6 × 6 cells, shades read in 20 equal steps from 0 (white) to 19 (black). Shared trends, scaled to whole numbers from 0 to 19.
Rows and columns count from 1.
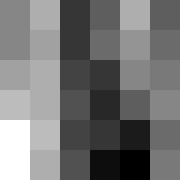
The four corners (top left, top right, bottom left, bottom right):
9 12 0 10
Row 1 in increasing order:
6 6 9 12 12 15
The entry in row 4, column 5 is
12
